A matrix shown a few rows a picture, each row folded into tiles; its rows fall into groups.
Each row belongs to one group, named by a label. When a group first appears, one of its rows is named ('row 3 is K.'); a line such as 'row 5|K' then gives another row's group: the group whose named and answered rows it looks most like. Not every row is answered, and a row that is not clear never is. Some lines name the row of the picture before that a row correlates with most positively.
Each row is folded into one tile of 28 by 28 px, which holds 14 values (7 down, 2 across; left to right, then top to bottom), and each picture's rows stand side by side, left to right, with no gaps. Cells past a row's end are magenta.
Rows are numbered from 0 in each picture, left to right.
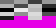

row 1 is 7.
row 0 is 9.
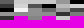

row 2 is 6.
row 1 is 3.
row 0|9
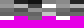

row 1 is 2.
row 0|6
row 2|6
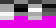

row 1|7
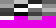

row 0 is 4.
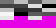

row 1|4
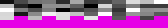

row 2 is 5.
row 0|7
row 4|9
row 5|3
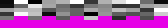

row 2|3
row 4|3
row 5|9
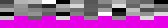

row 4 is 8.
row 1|3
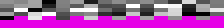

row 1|5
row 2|9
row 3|7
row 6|7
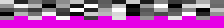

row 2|4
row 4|7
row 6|2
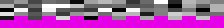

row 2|6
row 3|9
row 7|8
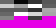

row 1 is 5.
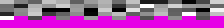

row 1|7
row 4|9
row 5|5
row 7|9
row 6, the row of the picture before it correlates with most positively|0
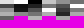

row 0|3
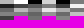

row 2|2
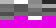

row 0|3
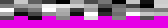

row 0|7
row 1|9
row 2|7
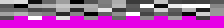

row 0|3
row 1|6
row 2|6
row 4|5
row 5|4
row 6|6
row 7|5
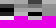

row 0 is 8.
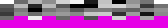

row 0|8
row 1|8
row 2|3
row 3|2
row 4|6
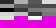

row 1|4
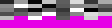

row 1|5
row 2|9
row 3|5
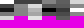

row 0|8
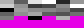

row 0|8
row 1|3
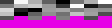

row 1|8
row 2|2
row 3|3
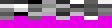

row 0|6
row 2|4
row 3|4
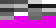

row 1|3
